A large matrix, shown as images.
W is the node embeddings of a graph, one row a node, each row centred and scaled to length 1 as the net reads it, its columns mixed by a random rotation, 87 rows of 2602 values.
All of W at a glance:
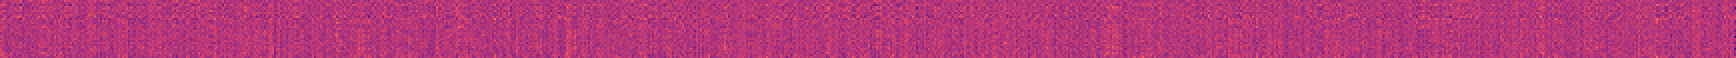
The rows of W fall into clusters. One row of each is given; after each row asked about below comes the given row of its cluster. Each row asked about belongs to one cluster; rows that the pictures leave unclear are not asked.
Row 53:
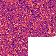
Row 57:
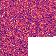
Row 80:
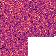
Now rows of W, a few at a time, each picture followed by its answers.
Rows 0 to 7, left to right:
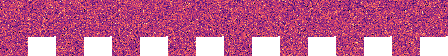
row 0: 80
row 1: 57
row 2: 57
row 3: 80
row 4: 57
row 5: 53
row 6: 53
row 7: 53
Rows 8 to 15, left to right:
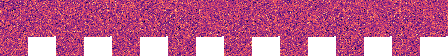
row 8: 53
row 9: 80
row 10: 80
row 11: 57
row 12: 80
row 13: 80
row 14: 57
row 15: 57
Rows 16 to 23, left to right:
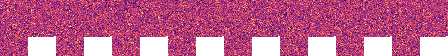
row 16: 57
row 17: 53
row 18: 53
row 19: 80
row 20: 80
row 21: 57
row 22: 80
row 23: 57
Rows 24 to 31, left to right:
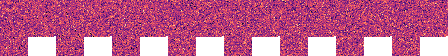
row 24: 57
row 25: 57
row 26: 57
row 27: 53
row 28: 53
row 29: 53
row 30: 80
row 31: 53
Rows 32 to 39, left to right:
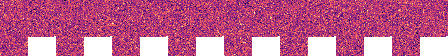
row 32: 80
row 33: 80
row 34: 53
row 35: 53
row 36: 53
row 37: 80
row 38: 57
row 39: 57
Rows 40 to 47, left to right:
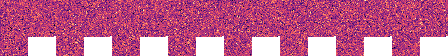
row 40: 57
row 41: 53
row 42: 57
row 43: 53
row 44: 80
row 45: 53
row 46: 80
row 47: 80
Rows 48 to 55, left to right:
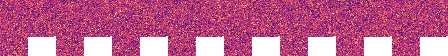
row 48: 53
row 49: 80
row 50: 57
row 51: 80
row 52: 80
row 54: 53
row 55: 80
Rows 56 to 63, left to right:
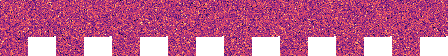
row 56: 80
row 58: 80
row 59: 53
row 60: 53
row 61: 80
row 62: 53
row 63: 80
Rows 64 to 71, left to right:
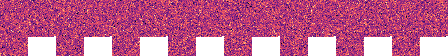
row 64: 80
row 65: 57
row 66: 80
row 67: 57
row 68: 53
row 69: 57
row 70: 80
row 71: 80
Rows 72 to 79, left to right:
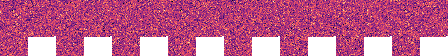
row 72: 53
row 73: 80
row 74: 80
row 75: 53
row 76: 80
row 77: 57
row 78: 57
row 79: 53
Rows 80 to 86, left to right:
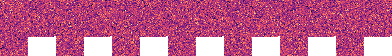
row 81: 53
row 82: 53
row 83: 80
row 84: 53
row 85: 53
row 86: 80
